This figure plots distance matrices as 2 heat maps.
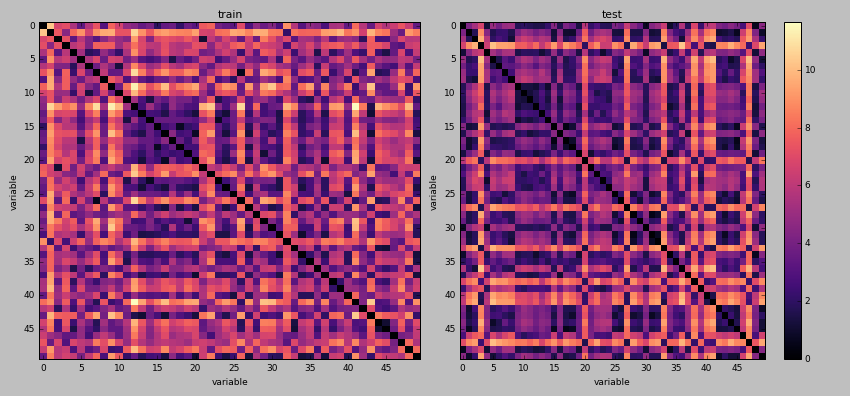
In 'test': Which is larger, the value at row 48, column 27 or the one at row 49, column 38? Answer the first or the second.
the second
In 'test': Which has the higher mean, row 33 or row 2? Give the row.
33
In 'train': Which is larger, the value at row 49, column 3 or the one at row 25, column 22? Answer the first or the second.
the second
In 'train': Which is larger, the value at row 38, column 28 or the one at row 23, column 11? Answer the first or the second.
the first
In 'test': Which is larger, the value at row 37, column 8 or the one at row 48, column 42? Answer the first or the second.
the first
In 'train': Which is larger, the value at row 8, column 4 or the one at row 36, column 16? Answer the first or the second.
the second
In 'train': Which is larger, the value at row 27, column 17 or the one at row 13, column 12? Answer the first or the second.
the first
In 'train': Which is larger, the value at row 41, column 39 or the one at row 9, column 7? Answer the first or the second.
the first
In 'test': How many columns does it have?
50
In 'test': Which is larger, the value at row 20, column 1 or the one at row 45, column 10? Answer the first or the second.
the first
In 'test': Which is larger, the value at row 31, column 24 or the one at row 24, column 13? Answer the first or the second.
the first
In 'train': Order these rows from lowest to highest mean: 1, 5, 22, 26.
5, 26, 22, 1
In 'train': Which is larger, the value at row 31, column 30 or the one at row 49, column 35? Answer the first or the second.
the first
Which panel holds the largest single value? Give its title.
train
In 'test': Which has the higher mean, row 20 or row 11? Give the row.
20
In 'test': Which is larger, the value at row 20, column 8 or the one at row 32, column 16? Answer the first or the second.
the first
